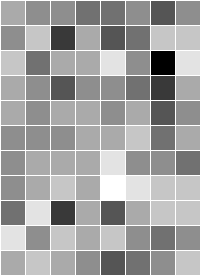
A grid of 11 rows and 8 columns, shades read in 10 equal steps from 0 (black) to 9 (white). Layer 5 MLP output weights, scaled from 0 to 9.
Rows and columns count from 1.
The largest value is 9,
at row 8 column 5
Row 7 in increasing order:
4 5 5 5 6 6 6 8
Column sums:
63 63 55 62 61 59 47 67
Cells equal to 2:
3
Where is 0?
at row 3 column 7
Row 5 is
6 5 6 6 5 6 3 5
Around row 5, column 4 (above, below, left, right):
5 6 6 5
